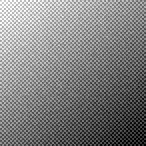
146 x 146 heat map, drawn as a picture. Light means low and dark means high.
A checkerboard runs through the table. The ninth with the highest average is the bottom right. No single row or column stands out from its neighbours. Overall the values sit about 50% of the way up the scale. The ninth with the lowest average is the top left. There is an overall slope up to the bottom right.
